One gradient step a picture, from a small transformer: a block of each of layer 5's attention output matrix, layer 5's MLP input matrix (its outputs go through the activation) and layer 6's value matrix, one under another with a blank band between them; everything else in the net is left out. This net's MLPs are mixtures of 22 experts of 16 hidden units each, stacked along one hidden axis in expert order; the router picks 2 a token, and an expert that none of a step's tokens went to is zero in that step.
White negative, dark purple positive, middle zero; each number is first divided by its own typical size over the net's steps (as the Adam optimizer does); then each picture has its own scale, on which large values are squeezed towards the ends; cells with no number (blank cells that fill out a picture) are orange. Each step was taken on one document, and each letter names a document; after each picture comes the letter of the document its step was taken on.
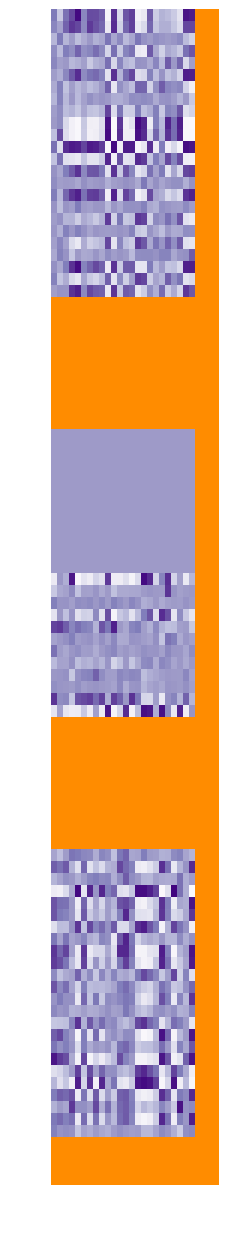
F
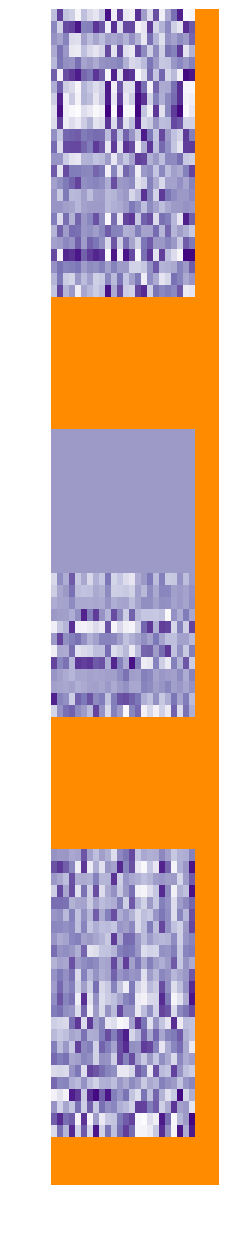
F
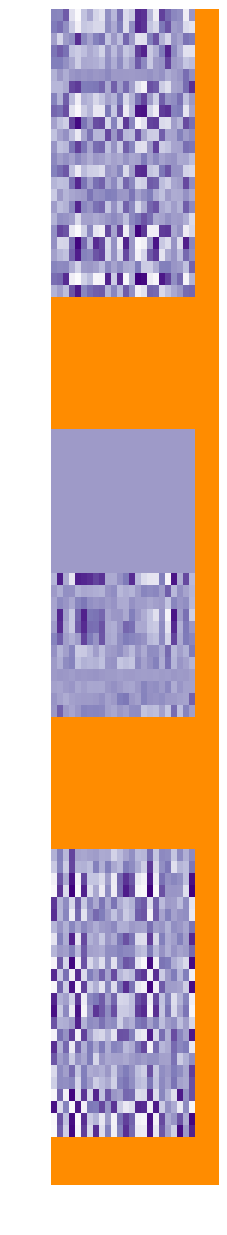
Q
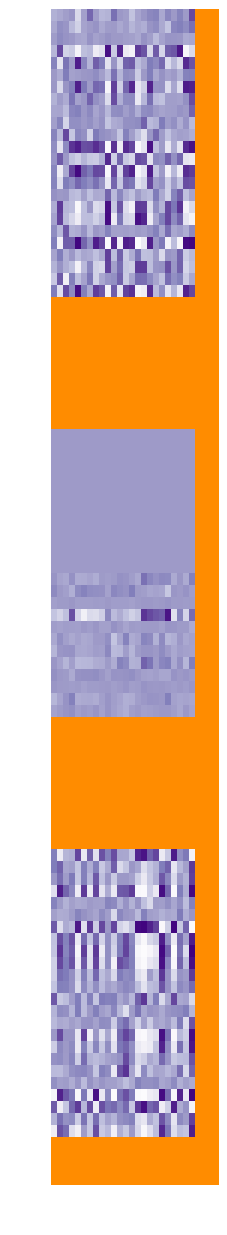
F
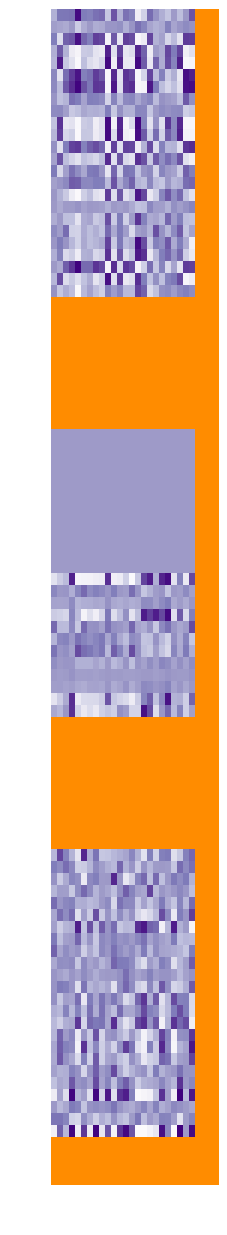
F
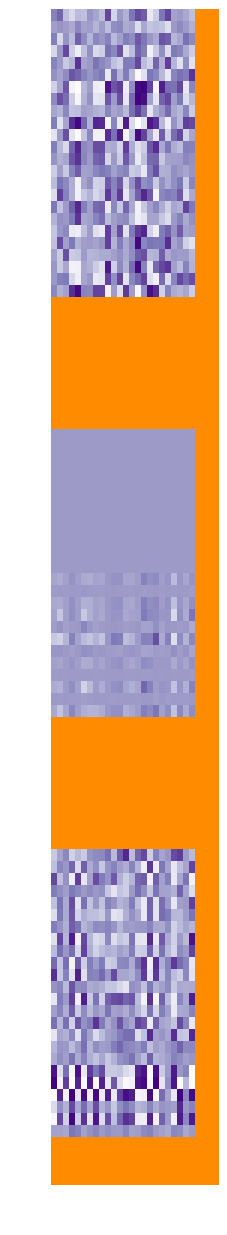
Q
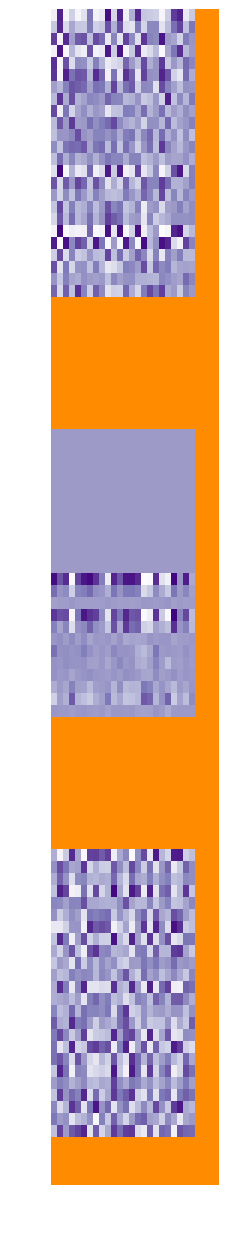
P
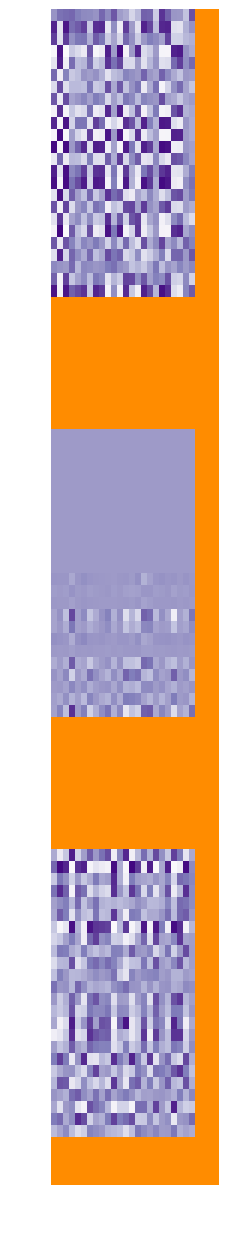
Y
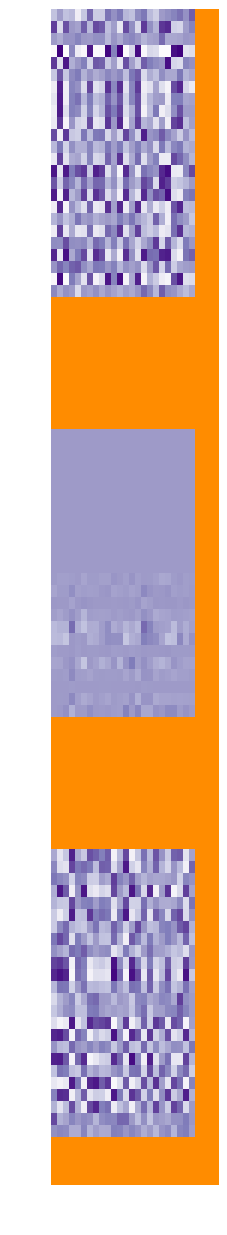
P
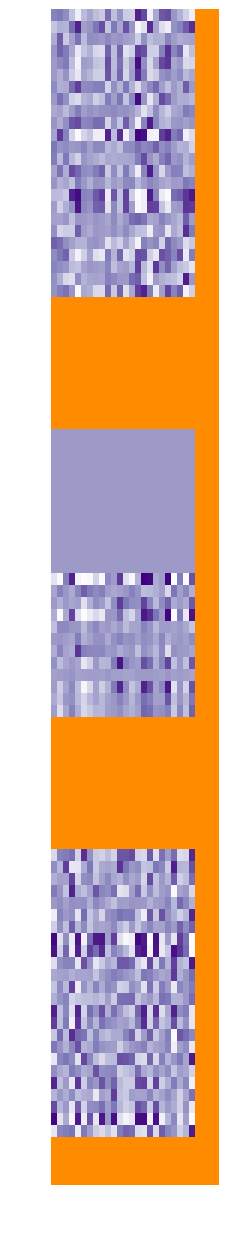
Q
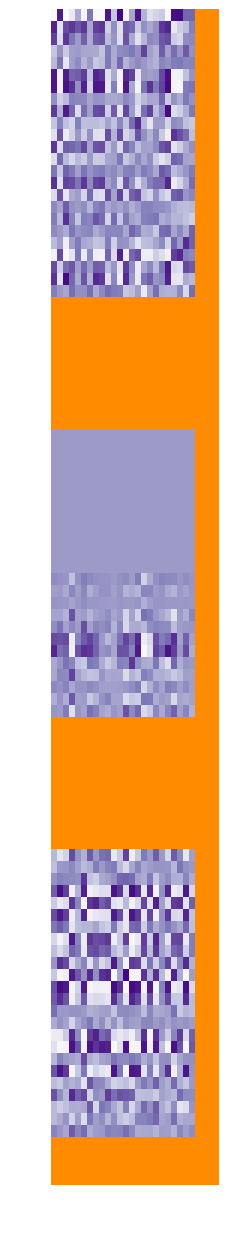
Y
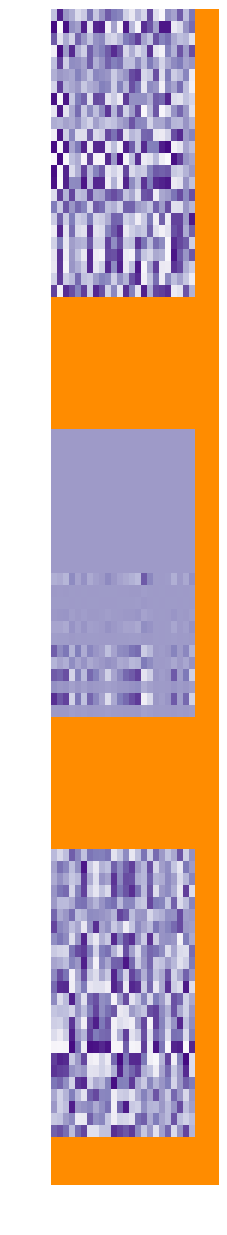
Y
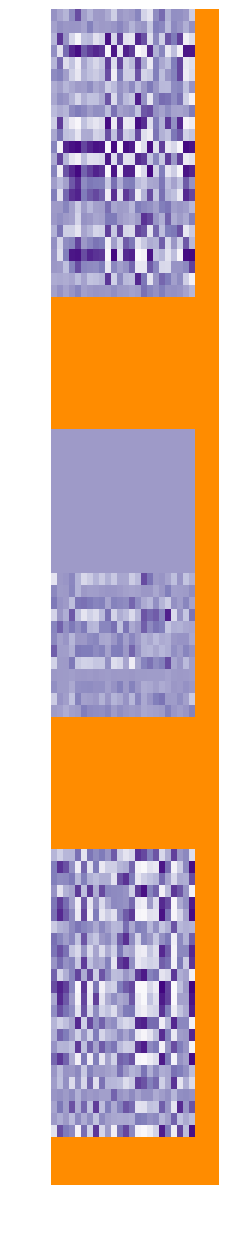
F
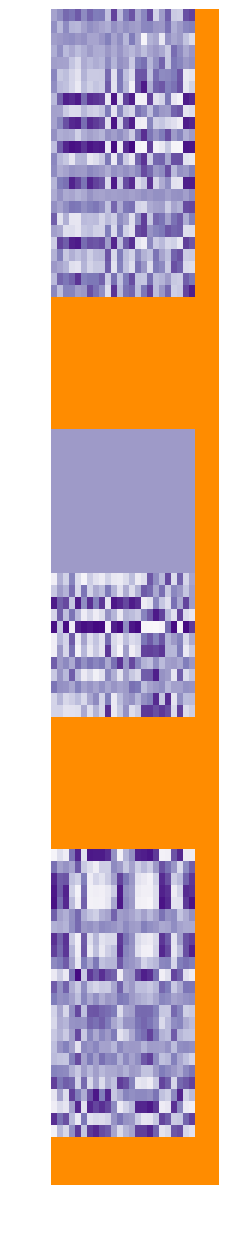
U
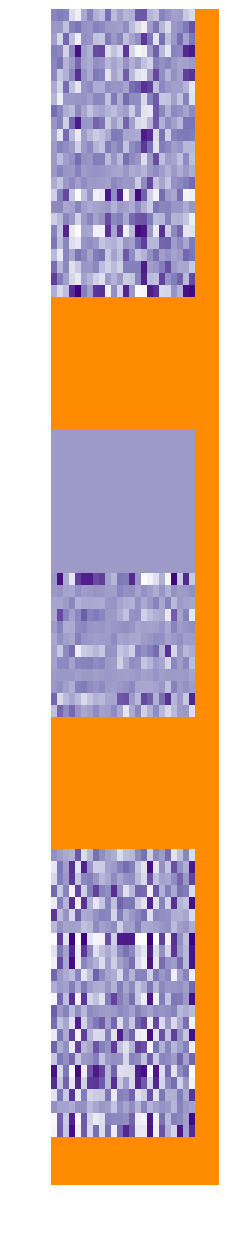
Q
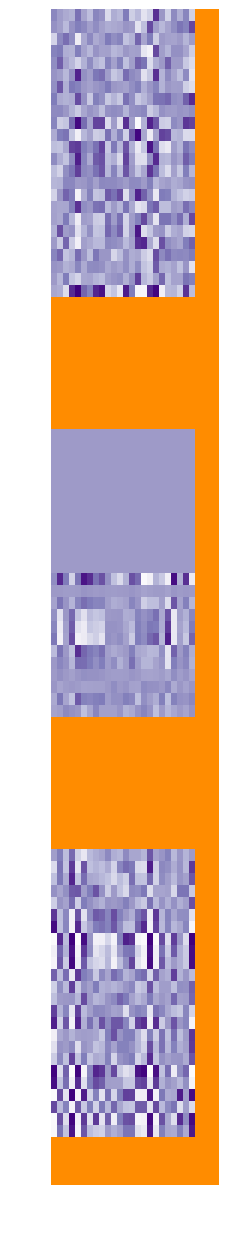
Q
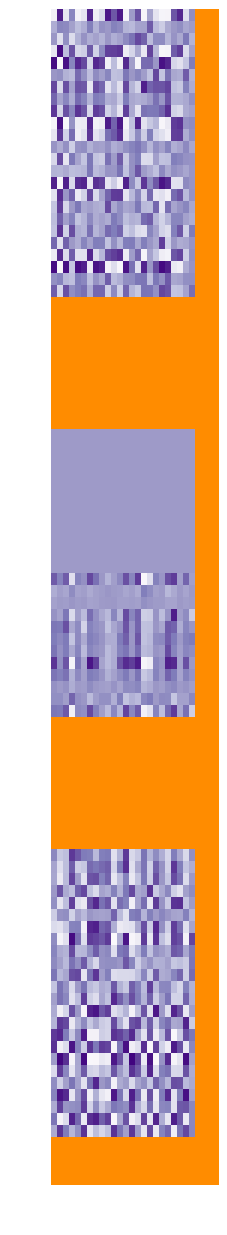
P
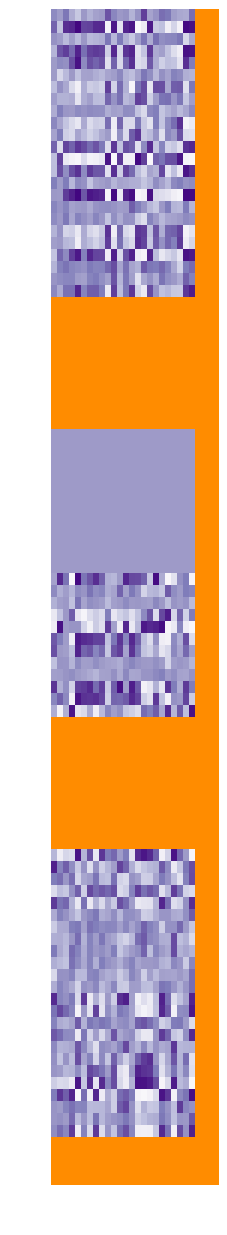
F
